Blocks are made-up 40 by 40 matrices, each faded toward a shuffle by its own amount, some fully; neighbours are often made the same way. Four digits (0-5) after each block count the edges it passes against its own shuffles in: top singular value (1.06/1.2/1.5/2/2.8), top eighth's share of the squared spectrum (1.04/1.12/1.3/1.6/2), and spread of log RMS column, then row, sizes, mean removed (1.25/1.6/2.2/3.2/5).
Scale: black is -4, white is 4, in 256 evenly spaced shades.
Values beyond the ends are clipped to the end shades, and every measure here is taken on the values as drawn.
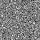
0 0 0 0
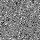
0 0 0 0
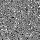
0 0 0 0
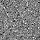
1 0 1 0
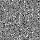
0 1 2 0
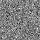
0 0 0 0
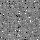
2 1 0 0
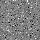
0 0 0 0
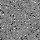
2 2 1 0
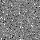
0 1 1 0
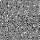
3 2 1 0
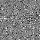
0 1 0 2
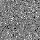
2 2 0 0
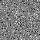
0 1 0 0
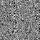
0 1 2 0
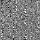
1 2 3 0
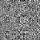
3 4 2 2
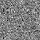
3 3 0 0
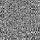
3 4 2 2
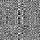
4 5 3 2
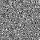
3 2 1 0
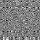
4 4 2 2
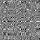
4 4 1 2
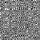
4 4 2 2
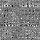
3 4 1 2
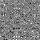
3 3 1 1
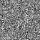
0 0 2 0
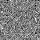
1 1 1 0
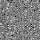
3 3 1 0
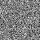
2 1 0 0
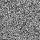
1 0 0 0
